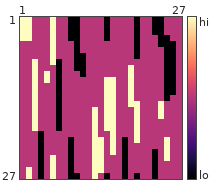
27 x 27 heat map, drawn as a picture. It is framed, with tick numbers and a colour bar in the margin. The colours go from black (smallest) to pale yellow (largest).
The grain runs up and down. The top middle is the smoothest part. The top right is the ninth with the lowest average.
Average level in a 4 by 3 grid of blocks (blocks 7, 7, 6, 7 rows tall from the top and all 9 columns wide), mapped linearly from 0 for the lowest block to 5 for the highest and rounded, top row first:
4 1 0 | 3 3 2 | 3 5 4 | 2 4 3
